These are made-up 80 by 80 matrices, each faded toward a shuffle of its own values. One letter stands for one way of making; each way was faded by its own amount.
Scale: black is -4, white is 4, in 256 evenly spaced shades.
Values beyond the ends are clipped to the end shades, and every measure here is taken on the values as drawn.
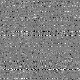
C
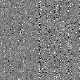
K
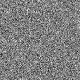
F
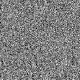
F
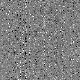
K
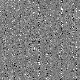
K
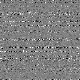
C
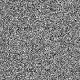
F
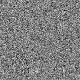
F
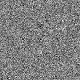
F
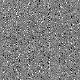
K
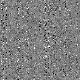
K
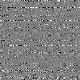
C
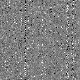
K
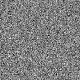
F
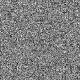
F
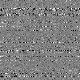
C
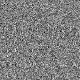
F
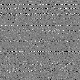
C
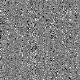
K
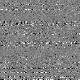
C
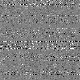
C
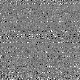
C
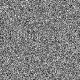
F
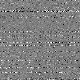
C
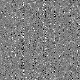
K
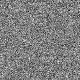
F
